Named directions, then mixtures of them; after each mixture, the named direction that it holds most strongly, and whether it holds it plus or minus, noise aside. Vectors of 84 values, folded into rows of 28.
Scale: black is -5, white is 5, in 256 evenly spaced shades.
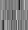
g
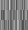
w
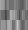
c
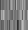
w, minus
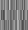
w, plus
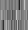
g, plus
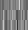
g, minus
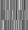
g, minus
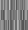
w, plus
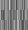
w, plus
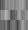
c, minus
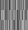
w, minus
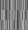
w, minus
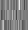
g, minus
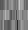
c, minus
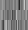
g, plus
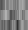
c, minus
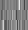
g, minus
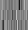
g, plus
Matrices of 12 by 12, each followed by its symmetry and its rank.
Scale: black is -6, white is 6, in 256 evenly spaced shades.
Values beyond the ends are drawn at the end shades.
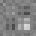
symmetric, rank two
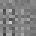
neither, rank two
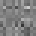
neither, rank two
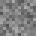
antisymmetric, full rank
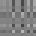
neither, rank one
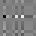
neither, rank one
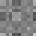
symmetric, rank two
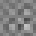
symmetric, rank two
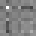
symmetric, rank two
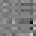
neither, rank two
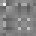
symmetric, rank two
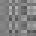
neither, rank one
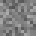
antisymmetric, full rank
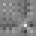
symmetric, rank two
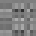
neither, rank one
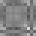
symmetric, rank two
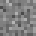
antisymmetric, full rank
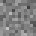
antisymmetric, full rank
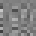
neither, rank two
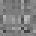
neither, rank two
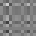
neither, rank one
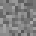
antisymmetric, full rank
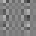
neither, rank one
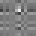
neither, rank one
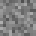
antisymmetric, full rank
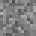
antisymmetric, full rank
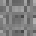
neither, rank two
